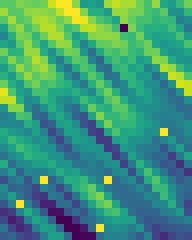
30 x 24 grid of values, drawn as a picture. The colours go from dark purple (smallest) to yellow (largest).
Slope: up to the top. Ninth with the highest average: top left. Lone odd cells: 6, 5 higher and 1 lower than their neighbours. Grain: diagonal, down to the right.
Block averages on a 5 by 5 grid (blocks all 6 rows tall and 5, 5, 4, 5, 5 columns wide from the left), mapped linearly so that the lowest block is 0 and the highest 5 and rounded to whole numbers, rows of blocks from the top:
4 5 4 4 3
4 3 3 3 3
3 2 2 3 2
2 2 2 1 1
1 0 2 1 1
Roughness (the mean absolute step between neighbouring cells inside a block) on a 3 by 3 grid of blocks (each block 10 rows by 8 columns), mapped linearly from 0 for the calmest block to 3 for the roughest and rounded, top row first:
0 2 0 / 1 2 0 / 3 2 1
